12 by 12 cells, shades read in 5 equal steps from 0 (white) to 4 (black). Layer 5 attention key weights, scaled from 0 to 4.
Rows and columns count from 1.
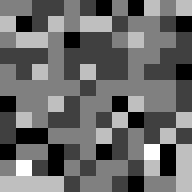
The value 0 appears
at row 10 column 10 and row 11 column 2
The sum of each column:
29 25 27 27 32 27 30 31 29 23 31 28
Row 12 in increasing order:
1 1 1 1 1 2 2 2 2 3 3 4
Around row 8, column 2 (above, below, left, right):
2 4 3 2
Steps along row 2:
up down down up down same up down same up up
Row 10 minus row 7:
0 0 0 3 0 0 2 -1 1 -2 2 -2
